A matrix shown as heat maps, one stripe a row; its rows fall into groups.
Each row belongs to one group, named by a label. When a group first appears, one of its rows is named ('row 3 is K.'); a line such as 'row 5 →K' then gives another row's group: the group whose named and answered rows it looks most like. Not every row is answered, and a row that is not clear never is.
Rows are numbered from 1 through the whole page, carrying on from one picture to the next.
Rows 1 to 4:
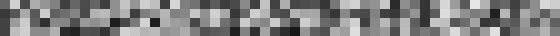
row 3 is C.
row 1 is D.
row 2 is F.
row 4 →D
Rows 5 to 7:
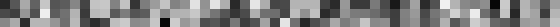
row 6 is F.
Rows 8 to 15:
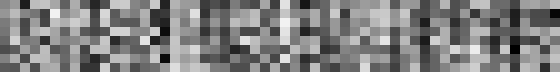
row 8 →D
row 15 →F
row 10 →C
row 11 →D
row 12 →C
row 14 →D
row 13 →F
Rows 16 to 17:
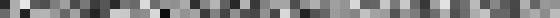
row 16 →C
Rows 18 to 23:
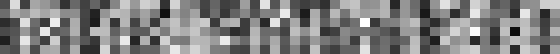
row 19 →D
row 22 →F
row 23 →F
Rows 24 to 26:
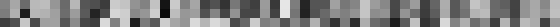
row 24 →D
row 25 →D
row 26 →F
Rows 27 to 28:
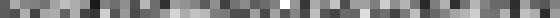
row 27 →C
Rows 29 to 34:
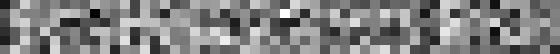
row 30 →C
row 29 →F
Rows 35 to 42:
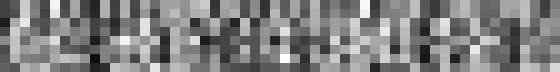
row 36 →F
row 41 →C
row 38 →C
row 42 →D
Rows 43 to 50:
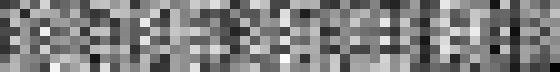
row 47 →C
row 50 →C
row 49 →C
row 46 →F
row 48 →F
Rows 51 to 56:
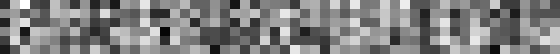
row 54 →D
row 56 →F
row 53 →C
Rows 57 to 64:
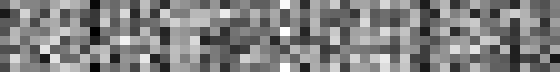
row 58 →F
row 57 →C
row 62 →F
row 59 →F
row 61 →D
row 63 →C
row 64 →C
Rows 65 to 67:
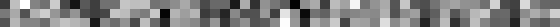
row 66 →D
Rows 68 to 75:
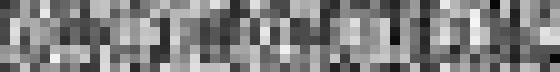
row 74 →C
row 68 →F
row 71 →D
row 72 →D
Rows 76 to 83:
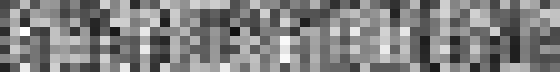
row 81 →C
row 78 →D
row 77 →D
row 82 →C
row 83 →F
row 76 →F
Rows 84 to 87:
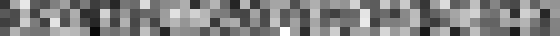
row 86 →F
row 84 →C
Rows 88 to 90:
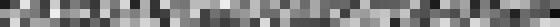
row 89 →C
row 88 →F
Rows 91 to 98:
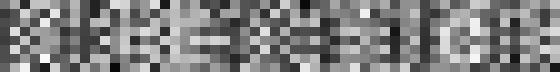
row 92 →F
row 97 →F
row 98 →C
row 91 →D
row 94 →D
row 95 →F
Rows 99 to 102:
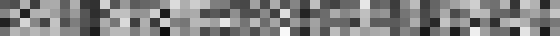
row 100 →D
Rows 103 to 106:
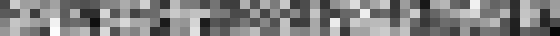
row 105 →D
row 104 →F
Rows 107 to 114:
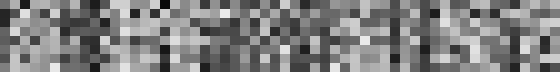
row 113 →D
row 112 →D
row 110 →D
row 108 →F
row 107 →D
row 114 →D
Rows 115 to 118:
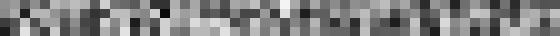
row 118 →F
